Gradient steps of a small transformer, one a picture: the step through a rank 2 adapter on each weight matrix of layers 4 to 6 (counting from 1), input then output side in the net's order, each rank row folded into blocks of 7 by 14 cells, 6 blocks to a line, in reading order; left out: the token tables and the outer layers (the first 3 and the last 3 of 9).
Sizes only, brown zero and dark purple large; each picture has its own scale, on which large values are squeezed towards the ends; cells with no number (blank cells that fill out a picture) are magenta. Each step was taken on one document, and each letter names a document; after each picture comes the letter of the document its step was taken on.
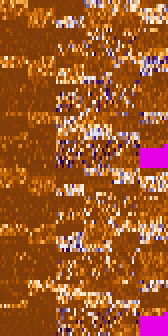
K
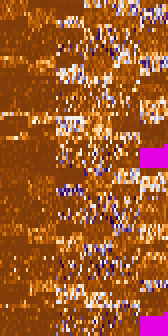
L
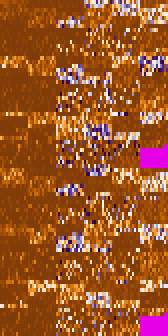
K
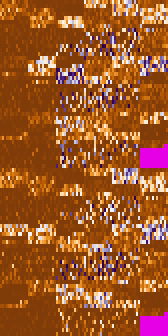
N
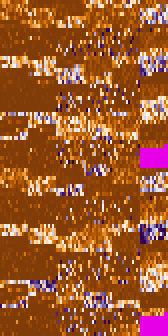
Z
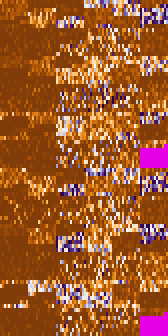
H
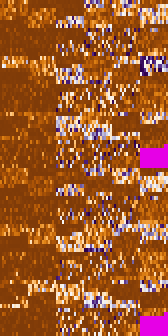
K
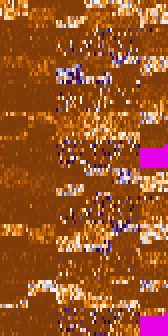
Z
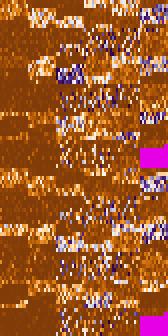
N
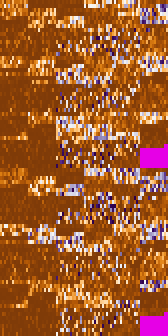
L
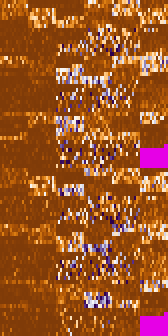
L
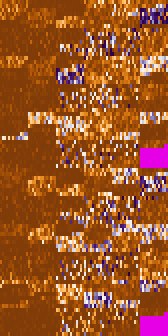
N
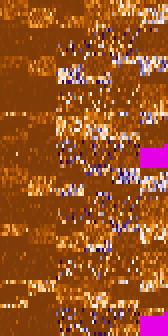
Z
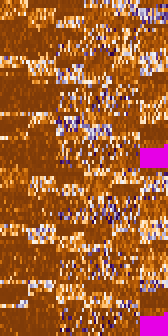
L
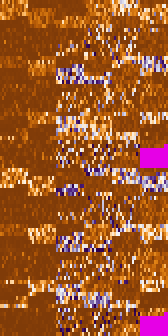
K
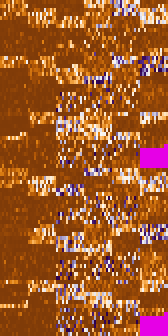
K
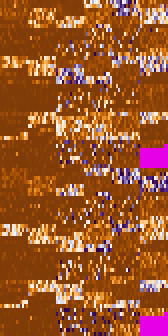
Z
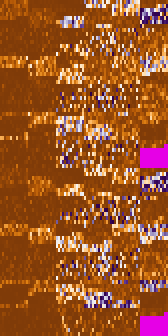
N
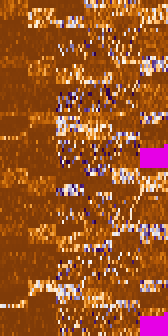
K
